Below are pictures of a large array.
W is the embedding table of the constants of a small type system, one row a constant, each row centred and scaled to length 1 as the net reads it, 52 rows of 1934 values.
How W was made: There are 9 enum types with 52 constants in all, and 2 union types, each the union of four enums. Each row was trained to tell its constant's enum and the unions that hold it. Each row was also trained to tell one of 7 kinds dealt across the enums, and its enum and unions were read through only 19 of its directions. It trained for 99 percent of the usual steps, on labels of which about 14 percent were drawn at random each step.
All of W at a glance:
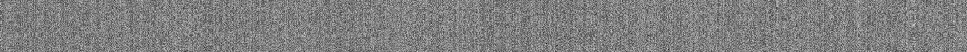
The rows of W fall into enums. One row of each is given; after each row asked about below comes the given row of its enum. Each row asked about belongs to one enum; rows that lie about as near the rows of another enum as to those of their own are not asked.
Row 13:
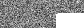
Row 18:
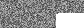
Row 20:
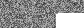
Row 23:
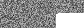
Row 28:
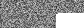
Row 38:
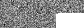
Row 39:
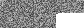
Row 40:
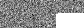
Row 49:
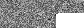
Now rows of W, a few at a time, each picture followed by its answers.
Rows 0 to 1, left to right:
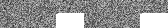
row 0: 23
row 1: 20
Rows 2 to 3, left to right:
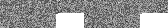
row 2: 28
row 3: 20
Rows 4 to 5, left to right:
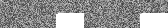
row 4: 20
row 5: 40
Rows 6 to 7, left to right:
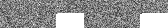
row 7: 39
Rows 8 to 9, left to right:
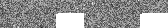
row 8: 38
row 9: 39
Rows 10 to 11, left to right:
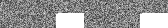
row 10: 40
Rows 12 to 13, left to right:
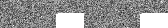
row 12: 20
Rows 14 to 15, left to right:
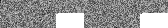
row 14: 40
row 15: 40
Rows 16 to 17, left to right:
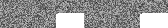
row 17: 40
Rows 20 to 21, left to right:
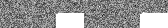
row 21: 28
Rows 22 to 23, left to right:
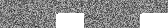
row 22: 28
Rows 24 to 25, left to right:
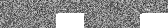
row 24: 20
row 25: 39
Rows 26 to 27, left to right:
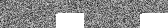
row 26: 20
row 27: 39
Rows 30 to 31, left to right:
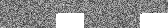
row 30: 28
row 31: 40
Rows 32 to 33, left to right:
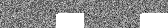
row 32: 49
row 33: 28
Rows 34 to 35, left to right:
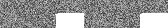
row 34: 13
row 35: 13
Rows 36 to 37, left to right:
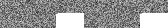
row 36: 13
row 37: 38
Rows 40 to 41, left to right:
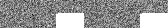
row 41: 38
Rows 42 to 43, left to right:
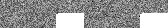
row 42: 39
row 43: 13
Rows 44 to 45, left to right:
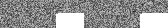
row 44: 38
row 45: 40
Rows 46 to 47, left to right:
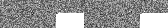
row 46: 28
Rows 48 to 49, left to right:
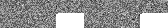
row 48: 28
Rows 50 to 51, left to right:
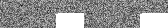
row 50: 20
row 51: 38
